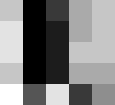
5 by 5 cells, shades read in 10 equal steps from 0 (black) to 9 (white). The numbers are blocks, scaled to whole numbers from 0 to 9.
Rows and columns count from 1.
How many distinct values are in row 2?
5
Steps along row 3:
down up up same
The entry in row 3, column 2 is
0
